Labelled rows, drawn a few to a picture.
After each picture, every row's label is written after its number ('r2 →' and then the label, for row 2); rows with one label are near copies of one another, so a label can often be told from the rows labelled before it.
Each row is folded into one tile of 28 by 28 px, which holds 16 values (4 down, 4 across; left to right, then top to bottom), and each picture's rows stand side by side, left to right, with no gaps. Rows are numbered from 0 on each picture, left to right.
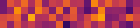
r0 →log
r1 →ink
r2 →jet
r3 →log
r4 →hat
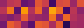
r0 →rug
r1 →rug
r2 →jet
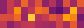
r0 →log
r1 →ink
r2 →log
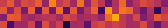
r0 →jet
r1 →jet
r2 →jet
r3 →rug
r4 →ink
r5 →hat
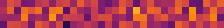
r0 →rug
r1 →rug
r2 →jet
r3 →hat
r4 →rug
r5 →ink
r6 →rug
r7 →log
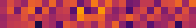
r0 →rug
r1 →jet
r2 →rug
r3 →log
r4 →hat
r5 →jet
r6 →jet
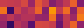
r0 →jet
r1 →rug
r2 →rug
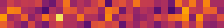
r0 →ink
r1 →hat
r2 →ink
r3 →rug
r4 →jet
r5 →hat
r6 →log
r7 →ink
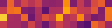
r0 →ink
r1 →hat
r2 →ink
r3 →rug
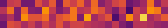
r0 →rug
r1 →log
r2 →log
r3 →ink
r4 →hat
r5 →ink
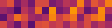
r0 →hat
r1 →rug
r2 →log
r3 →log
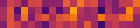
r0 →rug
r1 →hat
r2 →log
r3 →hat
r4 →log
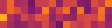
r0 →ink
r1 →log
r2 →rug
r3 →log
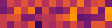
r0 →log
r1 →jet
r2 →log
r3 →rug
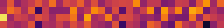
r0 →ink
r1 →jet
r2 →log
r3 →ink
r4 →jet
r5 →rug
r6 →rug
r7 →jet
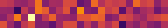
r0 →hat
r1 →ink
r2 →rug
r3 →log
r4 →jet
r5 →hat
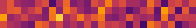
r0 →ink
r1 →rug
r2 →ink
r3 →log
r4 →hat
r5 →rug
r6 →jet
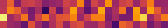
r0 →ink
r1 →hat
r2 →log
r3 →log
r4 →rug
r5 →ink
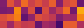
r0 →log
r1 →jet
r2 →rug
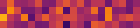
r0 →ink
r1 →hat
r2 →jet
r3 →rug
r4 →hat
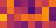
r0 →ink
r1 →log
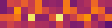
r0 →log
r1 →ink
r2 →ink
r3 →ink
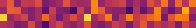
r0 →ink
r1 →hat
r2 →hat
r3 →ink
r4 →hat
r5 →log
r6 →log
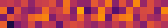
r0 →jet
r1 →log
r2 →rug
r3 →log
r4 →log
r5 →rug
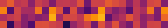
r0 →jet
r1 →rug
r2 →jet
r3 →log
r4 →hat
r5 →rug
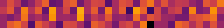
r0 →rug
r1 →rug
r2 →rug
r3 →rug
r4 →rug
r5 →jet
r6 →rug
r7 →log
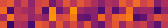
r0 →jet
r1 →rug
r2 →log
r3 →hat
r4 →log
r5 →hat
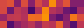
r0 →jet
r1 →log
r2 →hat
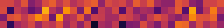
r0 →jet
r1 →log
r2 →ink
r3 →jet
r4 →jet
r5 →hat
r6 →rug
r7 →log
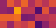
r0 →log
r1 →jet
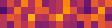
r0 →log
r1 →ink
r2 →ink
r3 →log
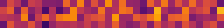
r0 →rug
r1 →hat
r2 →log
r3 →log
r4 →ink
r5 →log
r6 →log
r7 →rug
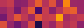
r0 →hat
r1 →jet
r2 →ink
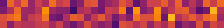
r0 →log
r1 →log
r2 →hat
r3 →hat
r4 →rug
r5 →log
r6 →ink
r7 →log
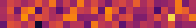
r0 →rug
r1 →jet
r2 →log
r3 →rug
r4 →jet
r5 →hat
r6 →ink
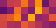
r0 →log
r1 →ink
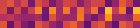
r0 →jet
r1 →rug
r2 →rug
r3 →rug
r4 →rug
